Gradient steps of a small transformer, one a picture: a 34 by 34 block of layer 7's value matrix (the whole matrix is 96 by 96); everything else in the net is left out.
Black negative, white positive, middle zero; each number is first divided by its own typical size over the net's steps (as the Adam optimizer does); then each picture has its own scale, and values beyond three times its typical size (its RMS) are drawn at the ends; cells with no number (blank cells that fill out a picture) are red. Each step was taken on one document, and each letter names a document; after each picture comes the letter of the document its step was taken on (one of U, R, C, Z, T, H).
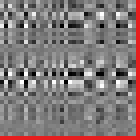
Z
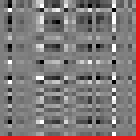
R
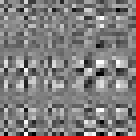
Z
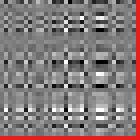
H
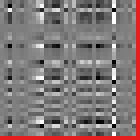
R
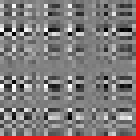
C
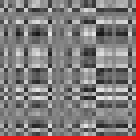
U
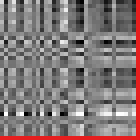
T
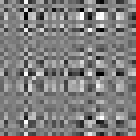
Z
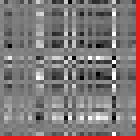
H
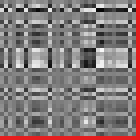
U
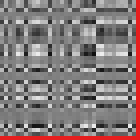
U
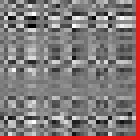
C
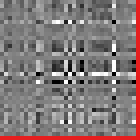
H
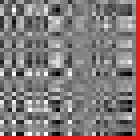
C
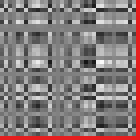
U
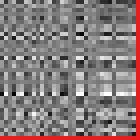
T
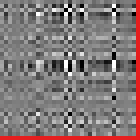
H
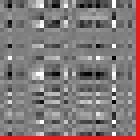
R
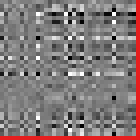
H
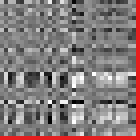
T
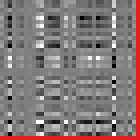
R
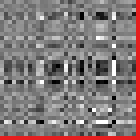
H
